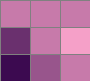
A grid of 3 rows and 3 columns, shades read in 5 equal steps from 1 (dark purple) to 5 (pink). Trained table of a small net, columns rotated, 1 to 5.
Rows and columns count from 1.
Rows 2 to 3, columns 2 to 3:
4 5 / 3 4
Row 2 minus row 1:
-2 0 1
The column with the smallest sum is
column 1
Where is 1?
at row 3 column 1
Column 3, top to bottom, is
4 5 4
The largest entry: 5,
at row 2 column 3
